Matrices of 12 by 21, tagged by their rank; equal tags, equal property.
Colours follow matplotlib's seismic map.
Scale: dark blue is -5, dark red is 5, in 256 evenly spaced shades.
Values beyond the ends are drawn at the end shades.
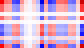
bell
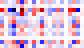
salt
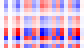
bell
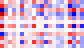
salt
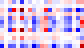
salt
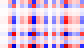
bell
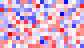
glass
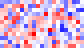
glass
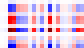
bell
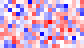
glass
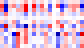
salt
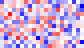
glass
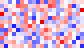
glass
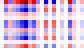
bell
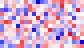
glass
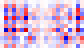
salt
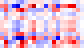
salt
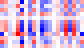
salt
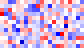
glass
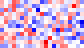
glass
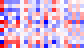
salt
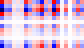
bell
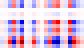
bell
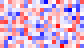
glass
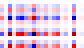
bell
